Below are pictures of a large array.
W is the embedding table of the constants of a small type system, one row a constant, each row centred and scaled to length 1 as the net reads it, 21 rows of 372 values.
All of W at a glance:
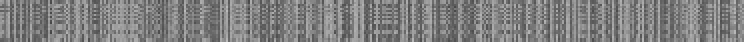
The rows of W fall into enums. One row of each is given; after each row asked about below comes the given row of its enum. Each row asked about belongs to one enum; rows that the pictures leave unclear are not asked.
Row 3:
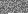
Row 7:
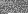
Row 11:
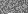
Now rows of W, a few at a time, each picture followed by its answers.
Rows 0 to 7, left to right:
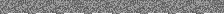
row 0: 11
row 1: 11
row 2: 7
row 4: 11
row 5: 3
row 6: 11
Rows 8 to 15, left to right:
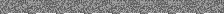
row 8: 11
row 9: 7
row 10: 11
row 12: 7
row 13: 7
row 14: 7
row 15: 11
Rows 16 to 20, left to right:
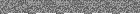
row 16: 11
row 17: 7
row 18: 7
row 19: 3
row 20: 3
